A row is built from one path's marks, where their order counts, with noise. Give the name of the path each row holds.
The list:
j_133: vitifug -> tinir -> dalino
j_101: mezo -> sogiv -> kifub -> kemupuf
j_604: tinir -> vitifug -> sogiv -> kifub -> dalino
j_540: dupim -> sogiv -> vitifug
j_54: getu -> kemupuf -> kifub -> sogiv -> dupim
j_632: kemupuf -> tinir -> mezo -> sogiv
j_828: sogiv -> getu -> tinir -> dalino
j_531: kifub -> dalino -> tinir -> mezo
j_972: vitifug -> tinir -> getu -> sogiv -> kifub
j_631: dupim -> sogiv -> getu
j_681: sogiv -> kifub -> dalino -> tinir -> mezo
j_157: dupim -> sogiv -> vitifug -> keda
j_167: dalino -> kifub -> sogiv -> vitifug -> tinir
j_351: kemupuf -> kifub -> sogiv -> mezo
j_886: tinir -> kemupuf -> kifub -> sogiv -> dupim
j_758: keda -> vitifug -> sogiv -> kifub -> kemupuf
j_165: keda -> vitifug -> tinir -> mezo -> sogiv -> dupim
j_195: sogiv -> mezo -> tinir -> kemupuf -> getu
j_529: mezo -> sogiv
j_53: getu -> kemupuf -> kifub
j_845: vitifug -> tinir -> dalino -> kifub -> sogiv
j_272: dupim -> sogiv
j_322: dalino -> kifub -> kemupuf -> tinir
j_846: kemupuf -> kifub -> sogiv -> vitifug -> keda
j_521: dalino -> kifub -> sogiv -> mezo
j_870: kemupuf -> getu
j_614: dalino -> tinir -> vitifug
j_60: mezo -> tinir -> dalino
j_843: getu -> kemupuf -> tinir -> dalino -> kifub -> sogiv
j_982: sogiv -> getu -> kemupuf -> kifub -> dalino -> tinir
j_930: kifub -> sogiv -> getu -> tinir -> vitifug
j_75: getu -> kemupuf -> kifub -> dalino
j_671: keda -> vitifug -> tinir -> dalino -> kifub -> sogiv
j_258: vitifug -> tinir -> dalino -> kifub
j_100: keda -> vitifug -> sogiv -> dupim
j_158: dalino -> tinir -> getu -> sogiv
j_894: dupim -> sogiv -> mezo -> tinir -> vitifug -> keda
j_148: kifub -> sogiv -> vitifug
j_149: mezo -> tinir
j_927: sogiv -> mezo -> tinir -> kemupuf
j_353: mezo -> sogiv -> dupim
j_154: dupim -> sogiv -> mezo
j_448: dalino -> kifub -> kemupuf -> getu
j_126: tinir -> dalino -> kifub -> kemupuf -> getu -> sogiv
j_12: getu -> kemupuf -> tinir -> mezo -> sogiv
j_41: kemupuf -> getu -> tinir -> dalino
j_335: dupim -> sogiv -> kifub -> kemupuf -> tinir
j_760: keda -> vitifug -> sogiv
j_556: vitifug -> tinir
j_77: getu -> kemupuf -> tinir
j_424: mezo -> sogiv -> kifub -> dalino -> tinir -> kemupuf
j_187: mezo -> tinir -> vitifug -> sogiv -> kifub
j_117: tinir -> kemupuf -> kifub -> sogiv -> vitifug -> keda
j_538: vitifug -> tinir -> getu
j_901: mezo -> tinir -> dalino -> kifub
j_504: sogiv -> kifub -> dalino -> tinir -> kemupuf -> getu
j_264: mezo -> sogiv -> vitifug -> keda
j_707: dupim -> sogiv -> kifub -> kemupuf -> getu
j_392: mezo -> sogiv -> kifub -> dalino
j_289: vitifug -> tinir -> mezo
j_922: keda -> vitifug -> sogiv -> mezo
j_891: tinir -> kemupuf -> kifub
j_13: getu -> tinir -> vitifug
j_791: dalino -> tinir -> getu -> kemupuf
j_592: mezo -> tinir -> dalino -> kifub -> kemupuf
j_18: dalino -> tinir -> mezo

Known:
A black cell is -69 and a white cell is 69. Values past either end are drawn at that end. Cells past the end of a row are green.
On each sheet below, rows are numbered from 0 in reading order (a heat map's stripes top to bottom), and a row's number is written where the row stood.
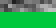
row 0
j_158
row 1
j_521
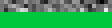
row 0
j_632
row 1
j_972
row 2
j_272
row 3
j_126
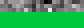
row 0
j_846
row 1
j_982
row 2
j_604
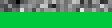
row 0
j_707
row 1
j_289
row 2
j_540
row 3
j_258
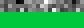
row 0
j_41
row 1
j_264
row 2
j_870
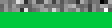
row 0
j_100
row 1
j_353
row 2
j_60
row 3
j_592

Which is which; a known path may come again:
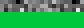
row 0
j_77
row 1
j_149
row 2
j_791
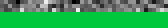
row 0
j_707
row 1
j_894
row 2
j_982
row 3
j_631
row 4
j_272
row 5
j_12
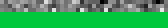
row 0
j_117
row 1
j_165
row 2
j_540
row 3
j_448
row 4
j_671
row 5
j_843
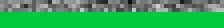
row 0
j_556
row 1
j_60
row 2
j_846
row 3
j_828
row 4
j_870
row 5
j_187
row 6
j_158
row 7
j_521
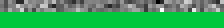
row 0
j_901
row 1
j_289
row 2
j_886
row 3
j_13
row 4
j_845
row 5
j_424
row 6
j_760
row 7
j_531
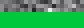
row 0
j_538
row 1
j_927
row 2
j_133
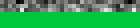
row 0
j_75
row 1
j_54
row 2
j_681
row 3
j_351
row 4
j_126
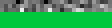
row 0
j_53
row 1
j_335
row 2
j_632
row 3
j_604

